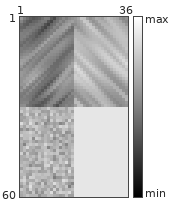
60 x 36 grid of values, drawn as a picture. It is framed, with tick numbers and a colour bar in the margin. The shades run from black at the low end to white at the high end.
The table splits into 2 rows of 2 panels. Panel 1,1: middling, slanting up to the right. Panel 1,2: high, slanting down to the right. Panel 2,1: high, fine-grained. Panel 2,2: very high, flat.
